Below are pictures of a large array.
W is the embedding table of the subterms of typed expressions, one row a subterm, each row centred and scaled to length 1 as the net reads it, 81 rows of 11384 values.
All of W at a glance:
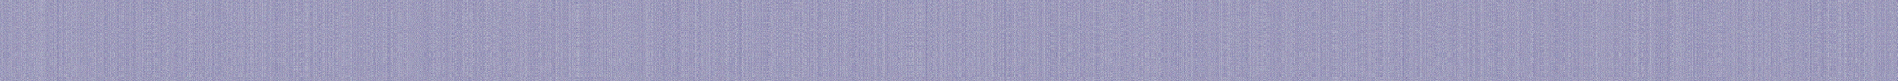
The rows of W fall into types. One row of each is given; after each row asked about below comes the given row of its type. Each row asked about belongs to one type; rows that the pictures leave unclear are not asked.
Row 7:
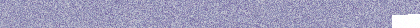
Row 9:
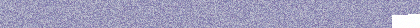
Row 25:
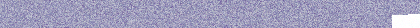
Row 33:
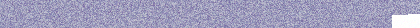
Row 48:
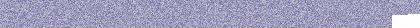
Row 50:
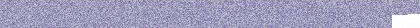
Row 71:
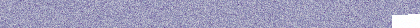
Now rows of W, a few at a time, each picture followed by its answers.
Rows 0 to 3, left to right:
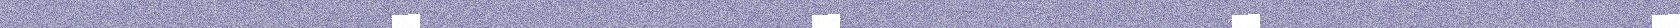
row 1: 48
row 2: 33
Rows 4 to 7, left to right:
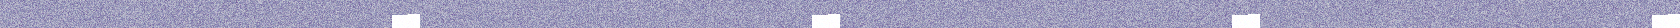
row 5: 9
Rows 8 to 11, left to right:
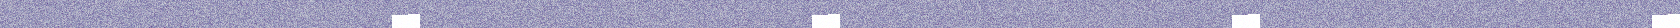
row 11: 7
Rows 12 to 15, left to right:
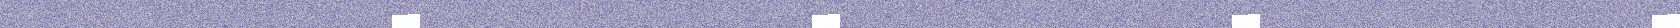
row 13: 25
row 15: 50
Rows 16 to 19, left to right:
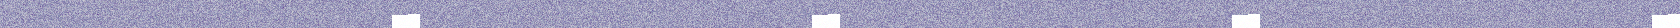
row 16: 9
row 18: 25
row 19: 9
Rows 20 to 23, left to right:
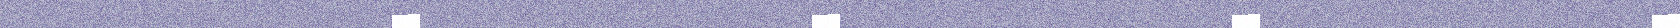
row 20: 50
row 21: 7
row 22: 71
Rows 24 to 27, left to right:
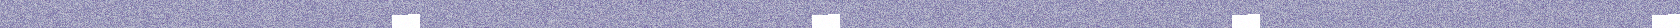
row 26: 7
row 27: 9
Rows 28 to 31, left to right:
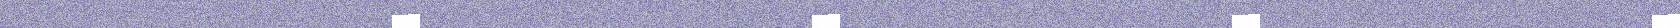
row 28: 33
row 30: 71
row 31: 7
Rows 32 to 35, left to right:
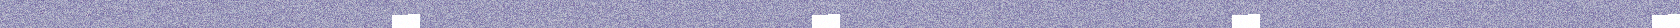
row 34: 25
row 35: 50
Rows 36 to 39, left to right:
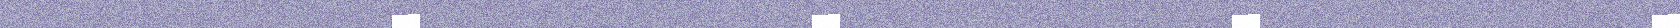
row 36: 50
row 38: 33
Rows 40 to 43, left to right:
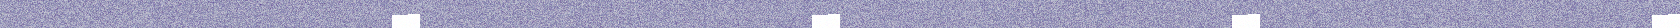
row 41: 9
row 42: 50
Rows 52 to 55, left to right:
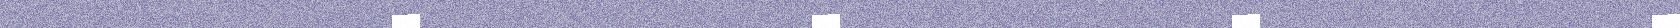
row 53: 71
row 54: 7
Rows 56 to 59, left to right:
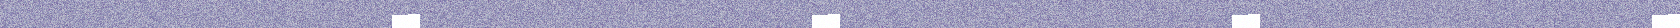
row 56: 71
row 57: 48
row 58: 33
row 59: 33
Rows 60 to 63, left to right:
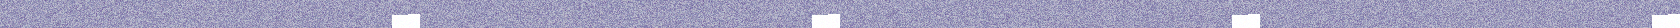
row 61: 25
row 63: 71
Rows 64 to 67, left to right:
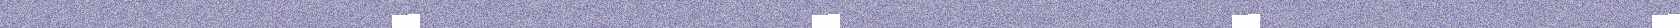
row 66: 9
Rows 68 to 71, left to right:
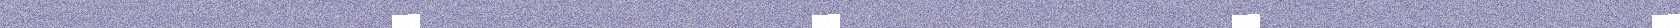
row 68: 9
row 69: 9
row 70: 50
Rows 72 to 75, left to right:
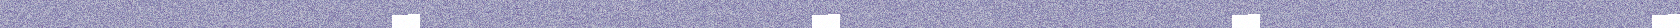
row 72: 48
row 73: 33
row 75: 50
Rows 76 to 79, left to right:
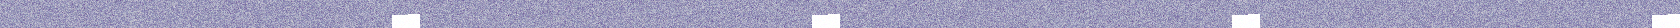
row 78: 48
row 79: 7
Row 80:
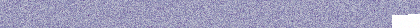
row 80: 71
